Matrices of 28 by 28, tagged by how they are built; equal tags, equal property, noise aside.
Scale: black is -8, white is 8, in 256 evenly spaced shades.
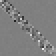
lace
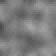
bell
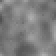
bell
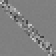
lace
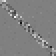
lace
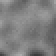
bell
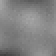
bell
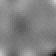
bell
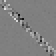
lace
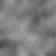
bell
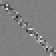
lace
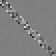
lace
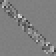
lace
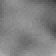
bell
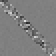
lace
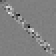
lace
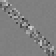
lace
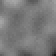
bell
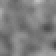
bell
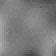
bell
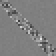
lace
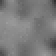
bell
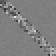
lace
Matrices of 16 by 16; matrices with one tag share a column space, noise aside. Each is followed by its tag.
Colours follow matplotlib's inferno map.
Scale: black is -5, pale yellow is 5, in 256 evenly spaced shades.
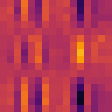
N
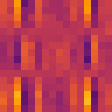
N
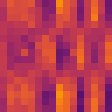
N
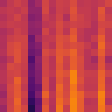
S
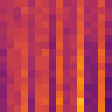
S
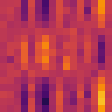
N
